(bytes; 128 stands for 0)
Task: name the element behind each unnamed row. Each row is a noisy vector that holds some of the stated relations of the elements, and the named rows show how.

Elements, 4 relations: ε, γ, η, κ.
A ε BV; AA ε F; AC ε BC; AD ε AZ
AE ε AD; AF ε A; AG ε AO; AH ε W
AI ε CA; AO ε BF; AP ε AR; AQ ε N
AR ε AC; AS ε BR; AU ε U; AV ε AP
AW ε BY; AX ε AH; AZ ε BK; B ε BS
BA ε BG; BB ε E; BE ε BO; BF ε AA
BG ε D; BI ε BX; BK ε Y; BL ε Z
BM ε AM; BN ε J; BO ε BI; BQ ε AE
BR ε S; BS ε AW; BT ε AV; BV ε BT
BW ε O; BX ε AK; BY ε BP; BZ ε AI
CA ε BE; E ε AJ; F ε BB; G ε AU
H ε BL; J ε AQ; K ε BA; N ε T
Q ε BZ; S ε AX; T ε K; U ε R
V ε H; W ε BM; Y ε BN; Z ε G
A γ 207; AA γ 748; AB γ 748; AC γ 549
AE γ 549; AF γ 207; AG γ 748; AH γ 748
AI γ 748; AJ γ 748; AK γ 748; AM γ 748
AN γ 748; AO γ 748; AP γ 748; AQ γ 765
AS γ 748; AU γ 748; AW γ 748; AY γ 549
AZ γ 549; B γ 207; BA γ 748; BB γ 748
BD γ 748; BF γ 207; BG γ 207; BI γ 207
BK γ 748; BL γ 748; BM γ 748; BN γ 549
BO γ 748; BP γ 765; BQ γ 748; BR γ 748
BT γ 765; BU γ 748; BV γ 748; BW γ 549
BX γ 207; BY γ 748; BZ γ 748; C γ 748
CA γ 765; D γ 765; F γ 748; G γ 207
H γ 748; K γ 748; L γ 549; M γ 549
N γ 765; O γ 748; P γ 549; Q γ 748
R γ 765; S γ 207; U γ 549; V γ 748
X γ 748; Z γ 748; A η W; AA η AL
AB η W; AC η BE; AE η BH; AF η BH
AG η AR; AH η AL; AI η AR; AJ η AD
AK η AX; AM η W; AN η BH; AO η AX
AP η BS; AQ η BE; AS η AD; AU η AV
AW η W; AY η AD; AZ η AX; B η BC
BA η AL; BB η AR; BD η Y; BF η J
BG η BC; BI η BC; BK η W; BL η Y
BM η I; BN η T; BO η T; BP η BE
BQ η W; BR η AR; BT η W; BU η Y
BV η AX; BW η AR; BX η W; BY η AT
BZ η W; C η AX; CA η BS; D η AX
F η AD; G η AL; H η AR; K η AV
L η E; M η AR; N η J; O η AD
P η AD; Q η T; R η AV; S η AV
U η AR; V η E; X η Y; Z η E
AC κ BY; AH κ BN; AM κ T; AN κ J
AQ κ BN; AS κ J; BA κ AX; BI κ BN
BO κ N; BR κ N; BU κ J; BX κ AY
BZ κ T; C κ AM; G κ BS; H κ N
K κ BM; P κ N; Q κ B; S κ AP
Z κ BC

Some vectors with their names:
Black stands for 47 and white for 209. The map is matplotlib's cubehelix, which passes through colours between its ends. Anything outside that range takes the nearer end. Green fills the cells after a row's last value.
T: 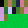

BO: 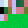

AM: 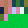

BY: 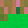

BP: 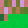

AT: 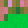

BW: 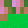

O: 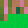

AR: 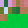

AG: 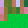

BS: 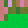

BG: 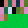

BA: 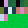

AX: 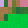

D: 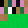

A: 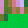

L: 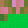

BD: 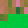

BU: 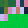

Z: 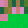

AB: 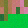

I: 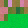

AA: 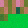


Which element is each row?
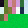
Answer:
AE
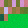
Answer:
R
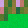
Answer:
BV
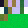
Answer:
BQ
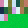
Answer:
P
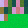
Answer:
Q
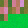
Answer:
AY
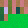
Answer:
AJ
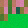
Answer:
F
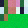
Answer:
AZ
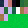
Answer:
AQ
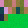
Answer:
AK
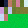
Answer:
J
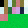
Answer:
AD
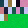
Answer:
N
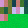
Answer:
BZ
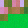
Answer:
CA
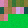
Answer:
G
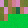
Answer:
BB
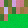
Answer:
U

